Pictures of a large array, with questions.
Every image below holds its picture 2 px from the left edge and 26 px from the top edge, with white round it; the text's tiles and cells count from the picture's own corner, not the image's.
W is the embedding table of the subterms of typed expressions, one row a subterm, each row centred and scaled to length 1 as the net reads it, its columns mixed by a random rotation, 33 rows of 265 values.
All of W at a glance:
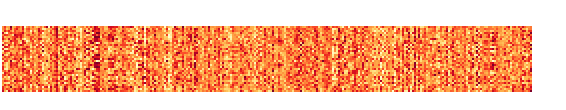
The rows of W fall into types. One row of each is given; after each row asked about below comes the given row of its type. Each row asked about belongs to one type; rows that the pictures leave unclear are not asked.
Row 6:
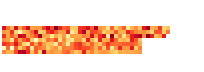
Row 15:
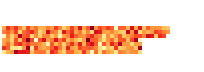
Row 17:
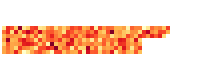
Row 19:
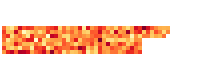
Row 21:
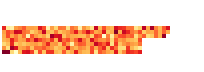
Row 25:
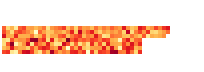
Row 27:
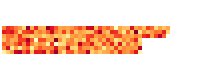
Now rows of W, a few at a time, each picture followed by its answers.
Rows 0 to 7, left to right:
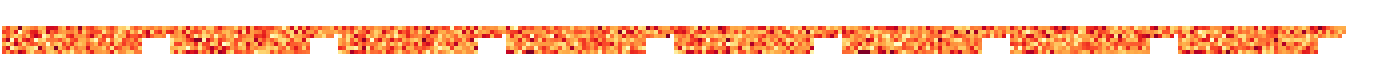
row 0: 17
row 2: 15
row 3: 21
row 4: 27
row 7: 19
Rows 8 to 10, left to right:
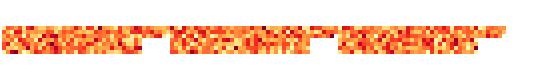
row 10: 15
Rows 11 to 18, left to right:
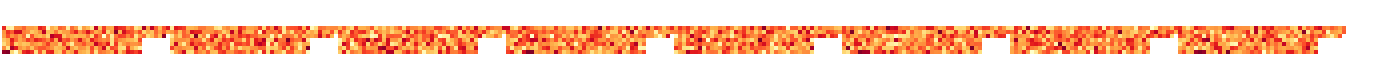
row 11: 21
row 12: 15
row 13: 25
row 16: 27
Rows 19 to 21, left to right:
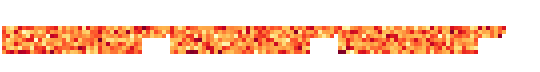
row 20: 25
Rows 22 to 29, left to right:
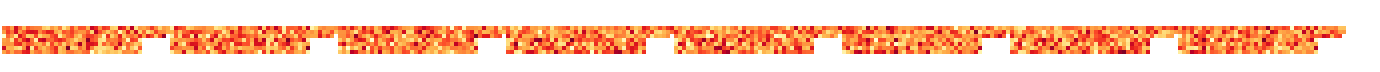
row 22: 15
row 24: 6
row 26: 25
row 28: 25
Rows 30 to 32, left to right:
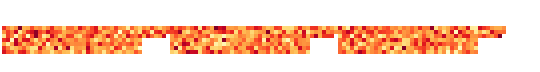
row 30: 17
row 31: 27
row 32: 21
